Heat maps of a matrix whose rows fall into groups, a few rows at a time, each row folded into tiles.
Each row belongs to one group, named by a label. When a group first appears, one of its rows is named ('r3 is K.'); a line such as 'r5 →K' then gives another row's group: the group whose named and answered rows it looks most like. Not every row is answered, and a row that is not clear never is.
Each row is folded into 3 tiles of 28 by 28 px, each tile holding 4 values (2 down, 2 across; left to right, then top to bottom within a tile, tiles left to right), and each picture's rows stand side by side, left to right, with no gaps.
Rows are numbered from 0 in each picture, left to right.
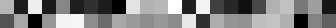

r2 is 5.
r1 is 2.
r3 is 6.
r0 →5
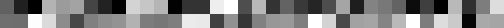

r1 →2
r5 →6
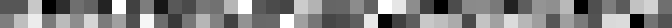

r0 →6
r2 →2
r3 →2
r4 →2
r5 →6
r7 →2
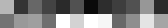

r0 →5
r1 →6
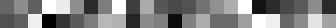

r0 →2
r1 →6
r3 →6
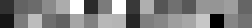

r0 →2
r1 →6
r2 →6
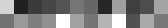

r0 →5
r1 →6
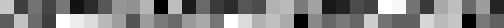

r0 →5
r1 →6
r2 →5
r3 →6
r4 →2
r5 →6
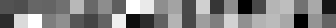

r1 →2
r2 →5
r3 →6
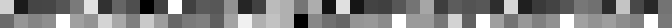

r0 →5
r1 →5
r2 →5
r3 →6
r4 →5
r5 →5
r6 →5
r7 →5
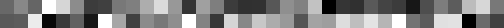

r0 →2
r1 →2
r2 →5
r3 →6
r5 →2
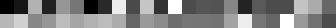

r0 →6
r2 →5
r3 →2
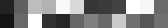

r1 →2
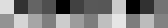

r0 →5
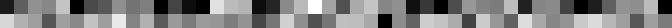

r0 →6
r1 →6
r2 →2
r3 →2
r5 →6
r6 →5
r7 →6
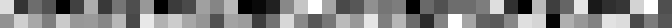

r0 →5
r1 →5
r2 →6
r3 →2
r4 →6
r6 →6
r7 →2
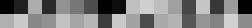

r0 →6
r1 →2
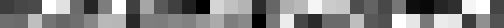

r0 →2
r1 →6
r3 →2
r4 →5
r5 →2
